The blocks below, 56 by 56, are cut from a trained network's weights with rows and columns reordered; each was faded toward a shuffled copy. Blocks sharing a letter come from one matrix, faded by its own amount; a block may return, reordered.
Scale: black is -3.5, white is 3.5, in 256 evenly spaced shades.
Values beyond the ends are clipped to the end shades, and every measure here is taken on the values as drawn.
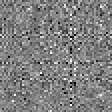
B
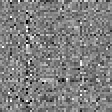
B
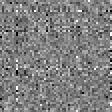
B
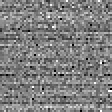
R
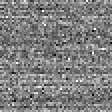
R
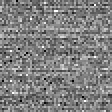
R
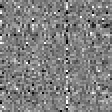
B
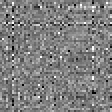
B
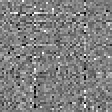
B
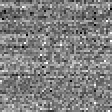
R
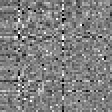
B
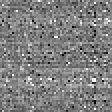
R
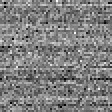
R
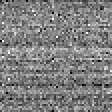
R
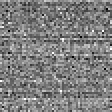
R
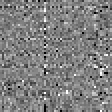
B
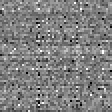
R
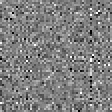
B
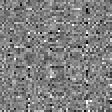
B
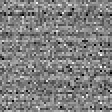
R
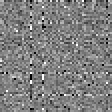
B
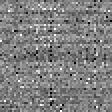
R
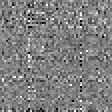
B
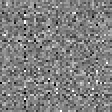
B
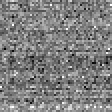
R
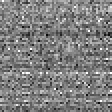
R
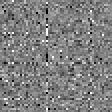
B
